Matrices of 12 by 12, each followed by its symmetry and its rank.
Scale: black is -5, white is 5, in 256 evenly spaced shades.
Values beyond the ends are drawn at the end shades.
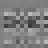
neither, rank two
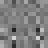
neither, rank two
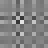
symmetric, rank one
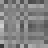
neither, rank two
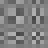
symmetric, rank one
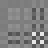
symmetric, rank one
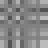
symmetric, rank one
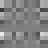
neither, rank one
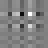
neither, rank one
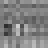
neither, rank two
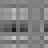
neither, rank one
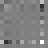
symmetric, rank one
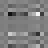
neither, rank one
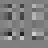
neither, rank one
